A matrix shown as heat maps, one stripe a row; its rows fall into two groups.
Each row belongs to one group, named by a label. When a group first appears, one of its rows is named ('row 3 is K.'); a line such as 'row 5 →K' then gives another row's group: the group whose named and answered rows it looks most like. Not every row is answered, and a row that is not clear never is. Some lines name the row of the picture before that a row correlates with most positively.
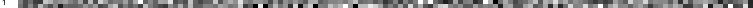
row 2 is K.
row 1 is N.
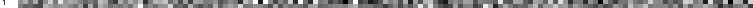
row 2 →N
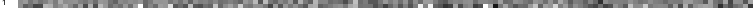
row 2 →N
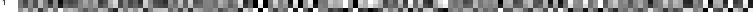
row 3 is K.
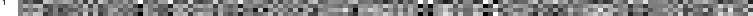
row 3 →K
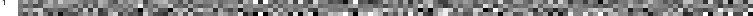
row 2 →N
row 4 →K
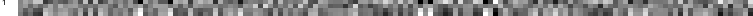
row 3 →N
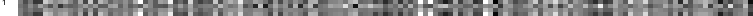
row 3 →N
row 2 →K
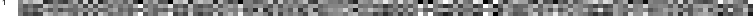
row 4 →N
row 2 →N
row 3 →K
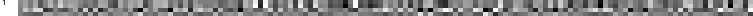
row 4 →N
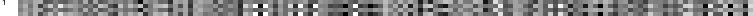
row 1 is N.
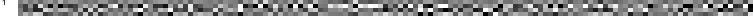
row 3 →N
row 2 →K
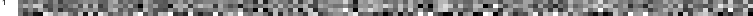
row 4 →N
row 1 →K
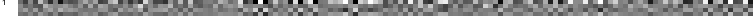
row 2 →N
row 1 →K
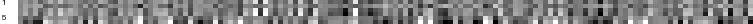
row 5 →N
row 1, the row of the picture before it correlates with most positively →3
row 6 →N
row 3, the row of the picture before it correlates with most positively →3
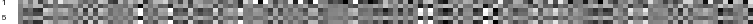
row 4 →N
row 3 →N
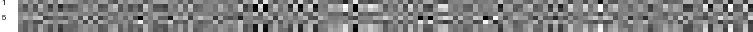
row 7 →K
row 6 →N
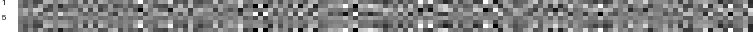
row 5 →K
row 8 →K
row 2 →K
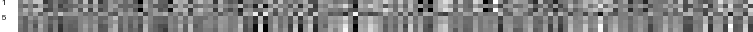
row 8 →K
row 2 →K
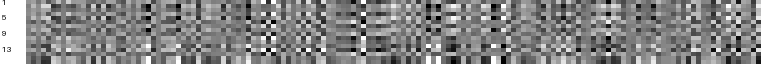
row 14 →K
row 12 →N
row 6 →K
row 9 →K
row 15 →N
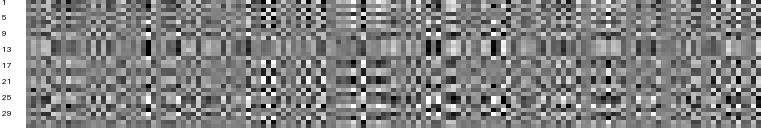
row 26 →N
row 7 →K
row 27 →K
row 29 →N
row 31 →K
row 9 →N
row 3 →K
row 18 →K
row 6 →N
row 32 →K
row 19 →K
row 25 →N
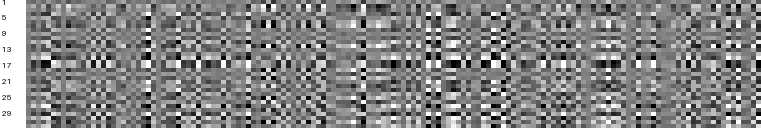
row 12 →K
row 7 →K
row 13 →N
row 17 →N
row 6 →K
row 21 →N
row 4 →N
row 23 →N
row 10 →N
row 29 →N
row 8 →N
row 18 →K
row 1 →K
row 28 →K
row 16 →N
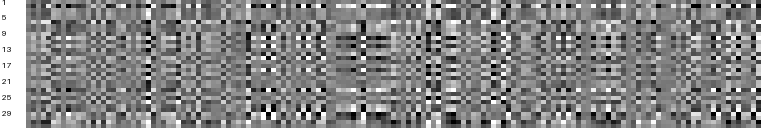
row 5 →N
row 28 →K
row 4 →N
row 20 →N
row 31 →N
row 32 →N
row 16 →N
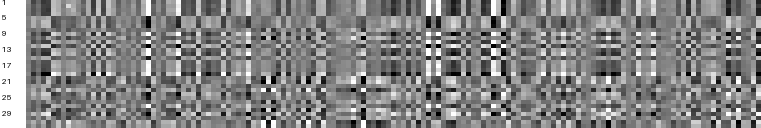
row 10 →K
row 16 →N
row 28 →K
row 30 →K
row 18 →N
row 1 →N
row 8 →K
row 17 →N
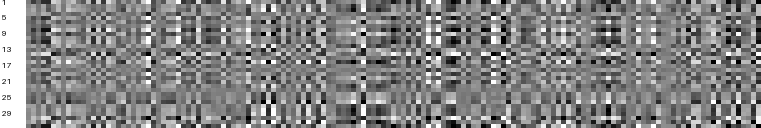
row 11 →N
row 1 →N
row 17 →N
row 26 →K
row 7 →N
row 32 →N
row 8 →N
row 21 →N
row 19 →N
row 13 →K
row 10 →N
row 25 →K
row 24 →K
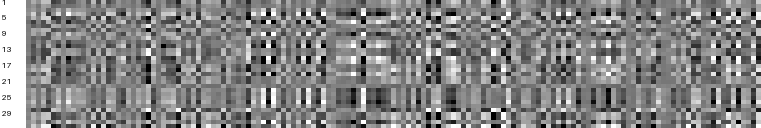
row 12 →K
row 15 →K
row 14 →N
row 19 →K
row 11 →K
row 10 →N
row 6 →K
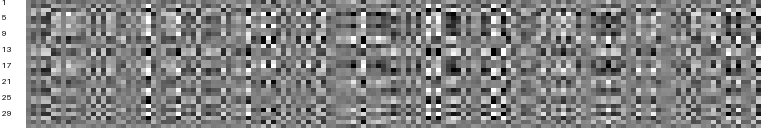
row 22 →K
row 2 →N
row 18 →N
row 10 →K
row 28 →K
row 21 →K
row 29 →N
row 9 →N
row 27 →N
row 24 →N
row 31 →K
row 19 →N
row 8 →N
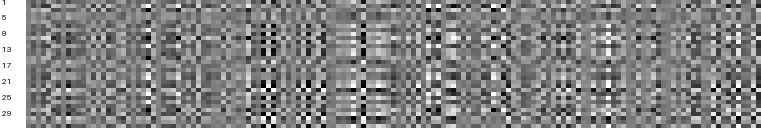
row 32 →K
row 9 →K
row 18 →K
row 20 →N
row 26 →N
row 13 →K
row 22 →K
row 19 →N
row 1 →K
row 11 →K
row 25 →K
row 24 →N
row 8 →N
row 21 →K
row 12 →N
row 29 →K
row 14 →K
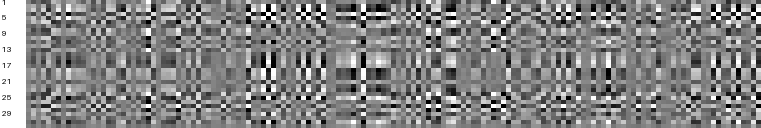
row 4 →K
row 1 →N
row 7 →K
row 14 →K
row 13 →N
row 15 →K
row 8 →N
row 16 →K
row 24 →N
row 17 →K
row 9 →N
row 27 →N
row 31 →K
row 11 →K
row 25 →K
